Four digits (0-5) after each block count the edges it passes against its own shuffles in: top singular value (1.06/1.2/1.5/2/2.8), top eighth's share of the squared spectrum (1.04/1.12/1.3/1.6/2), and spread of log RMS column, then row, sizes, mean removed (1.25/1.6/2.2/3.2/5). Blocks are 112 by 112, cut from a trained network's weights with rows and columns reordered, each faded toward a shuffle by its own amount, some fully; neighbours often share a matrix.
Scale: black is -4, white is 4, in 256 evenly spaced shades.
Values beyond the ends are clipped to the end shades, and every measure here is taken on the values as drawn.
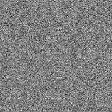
4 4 1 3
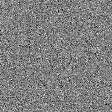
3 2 1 2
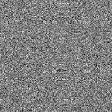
3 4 1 3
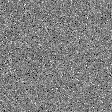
0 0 0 0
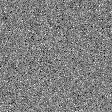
0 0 0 0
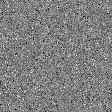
0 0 0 0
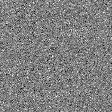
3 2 1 0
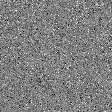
0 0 0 0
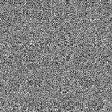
3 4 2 3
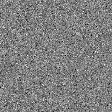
2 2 1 1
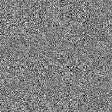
3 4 2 2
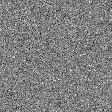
0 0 0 0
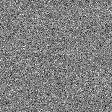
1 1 0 0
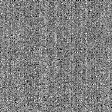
3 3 1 2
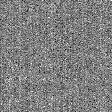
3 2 0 1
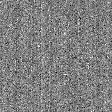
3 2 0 1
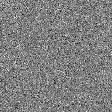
2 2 0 1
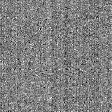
3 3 1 2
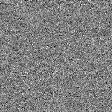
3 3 0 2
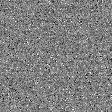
1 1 1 0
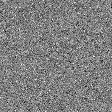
1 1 0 0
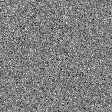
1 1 0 0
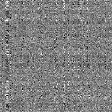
3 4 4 2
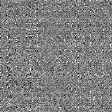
3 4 3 2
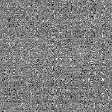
3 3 3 1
